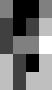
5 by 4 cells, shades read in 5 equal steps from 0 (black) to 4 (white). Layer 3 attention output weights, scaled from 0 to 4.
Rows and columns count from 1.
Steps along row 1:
down same up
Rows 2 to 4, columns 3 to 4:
1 3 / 2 4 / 0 3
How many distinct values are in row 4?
3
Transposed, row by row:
2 1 1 3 3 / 0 0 2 1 1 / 0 1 2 0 3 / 2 3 4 3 3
